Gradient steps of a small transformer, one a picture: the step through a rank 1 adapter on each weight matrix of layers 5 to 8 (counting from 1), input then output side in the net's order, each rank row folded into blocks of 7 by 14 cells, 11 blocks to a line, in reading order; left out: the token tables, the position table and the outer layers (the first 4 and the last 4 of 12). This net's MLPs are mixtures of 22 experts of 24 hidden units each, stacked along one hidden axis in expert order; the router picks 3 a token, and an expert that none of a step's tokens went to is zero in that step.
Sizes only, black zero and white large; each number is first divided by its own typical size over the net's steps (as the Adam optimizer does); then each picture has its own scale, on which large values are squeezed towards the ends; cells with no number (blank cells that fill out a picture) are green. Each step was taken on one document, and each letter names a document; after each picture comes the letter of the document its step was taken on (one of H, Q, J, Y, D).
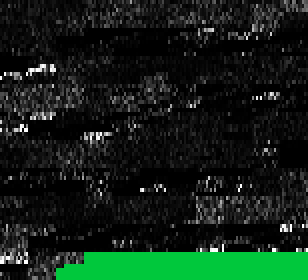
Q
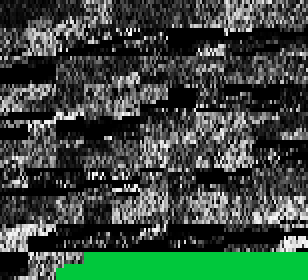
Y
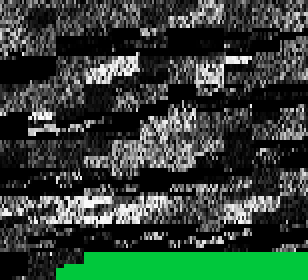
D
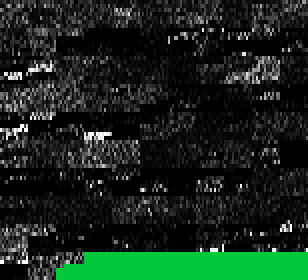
Q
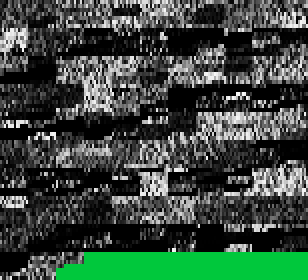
Y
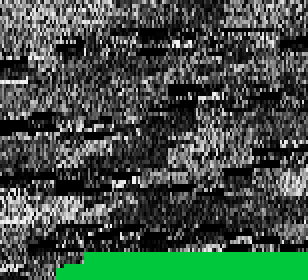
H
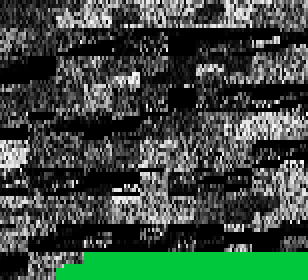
Y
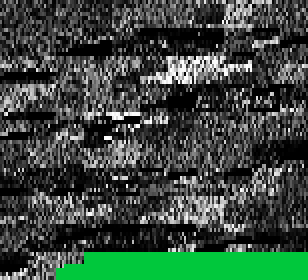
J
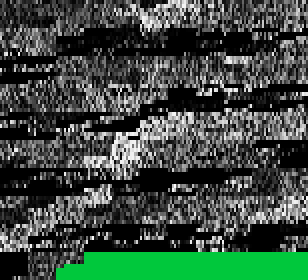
D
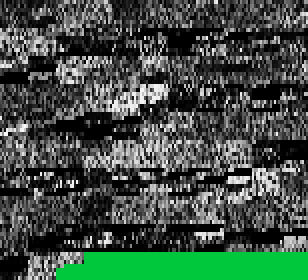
Y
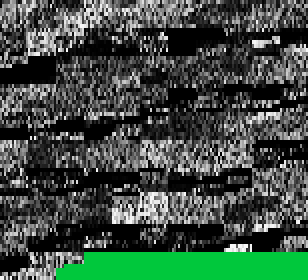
Y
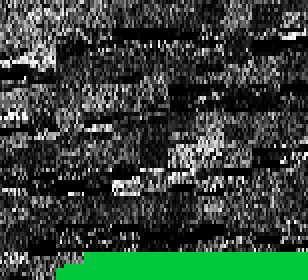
H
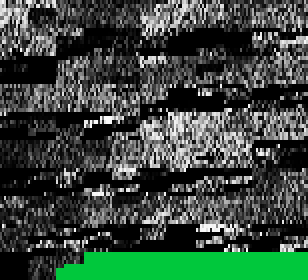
D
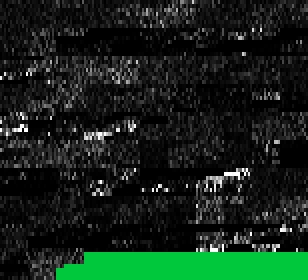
Q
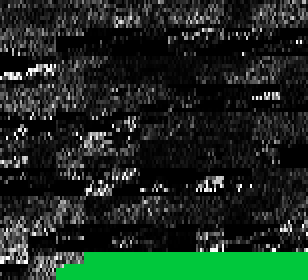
Q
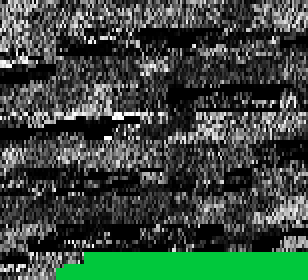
J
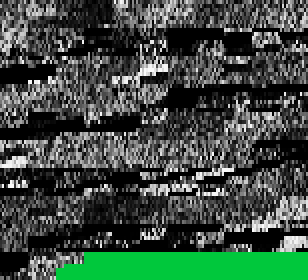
Y
